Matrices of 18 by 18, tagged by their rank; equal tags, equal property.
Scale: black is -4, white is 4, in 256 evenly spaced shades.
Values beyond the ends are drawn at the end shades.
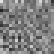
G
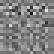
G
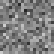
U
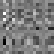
G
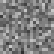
U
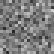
U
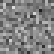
U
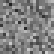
U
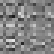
G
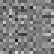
G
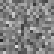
U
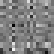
G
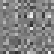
G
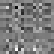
G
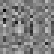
G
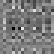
G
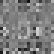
G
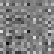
G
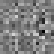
G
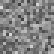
U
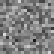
U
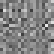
G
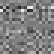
G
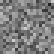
U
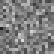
U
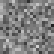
U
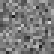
U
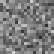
U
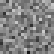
U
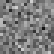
U
